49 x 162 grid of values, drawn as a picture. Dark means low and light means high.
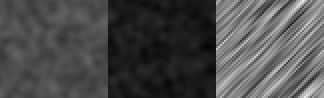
It is made of 1 by 3 panels. Panel 1,1: low, blotchy, faint in contrast. Panel 1,2: very low, blotchy, faint in contrast. Panel 1,3: middling, slanting up to the right, strong in contrast.
